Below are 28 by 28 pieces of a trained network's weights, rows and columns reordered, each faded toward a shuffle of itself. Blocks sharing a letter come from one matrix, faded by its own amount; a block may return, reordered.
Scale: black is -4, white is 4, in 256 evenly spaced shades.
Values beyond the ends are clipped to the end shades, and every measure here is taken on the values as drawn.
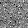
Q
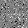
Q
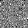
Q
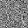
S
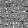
Q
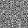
S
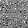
Q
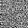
S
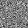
S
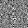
S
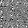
Q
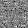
Q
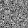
S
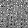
Q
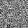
S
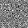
S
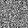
S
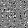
Q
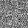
S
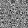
S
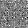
Q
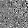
Q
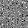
Q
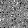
Q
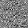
S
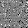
Q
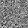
S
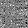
Q
